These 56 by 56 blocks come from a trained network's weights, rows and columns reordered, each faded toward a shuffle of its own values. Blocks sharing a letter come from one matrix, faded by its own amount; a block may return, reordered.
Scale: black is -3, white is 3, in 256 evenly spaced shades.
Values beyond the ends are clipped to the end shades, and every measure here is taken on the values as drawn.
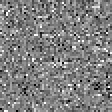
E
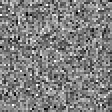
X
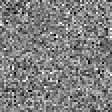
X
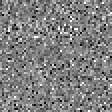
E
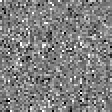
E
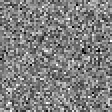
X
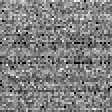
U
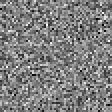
X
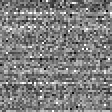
U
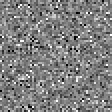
E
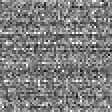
U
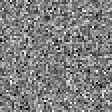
X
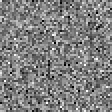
X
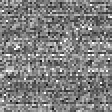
U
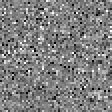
E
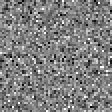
E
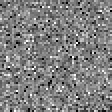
E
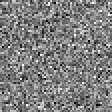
X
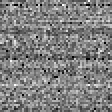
U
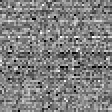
U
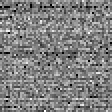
U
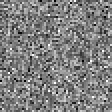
X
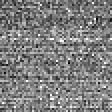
U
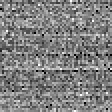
U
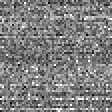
U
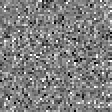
E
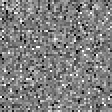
E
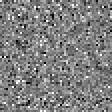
E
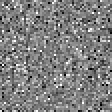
E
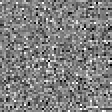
E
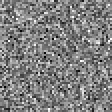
X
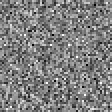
X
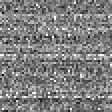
U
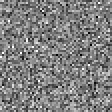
X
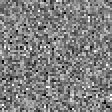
X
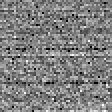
U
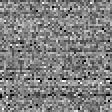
U
